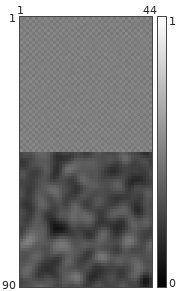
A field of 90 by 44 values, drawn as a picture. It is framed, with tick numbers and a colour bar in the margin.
It is made of 2 by 1 panels. Panel 1,1: middling, checkered, faint in contrast. Panel 2,1: low, blotchy.
